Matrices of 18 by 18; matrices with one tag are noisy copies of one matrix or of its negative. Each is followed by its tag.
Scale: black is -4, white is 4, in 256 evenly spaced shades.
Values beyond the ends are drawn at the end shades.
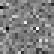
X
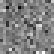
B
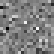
X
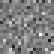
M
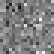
B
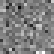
B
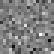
M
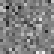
B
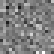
B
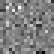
B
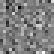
B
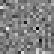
X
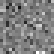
B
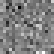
B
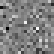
X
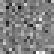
B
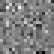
B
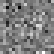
B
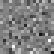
M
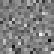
M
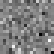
M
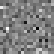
X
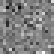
B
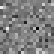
X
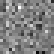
B
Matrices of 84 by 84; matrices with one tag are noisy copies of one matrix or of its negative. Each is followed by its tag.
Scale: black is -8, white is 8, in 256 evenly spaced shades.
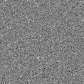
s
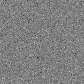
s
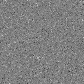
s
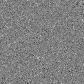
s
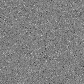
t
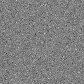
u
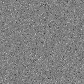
u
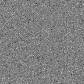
s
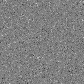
s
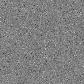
t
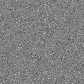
u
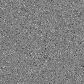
t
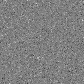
s
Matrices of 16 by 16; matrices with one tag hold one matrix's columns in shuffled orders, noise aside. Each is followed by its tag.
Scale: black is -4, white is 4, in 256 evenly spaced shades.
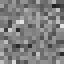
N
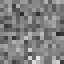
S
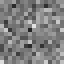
N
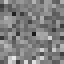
S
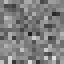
S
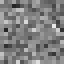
N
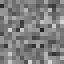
N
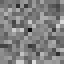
N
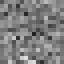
S
